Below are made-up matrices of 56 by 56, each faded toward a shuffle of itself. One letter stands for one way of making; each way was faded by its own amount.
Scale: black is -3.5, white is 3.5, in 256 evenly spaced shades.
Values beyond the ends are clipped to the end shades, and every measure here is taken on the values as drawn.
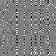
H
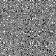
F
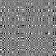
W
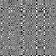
H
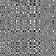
H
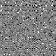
F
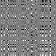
W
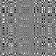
W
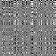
W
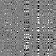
H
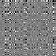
H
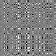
W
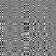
W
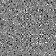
F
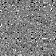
F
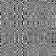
W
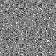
F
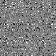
F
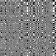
H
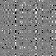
H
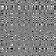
H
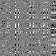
H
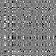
H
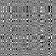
W
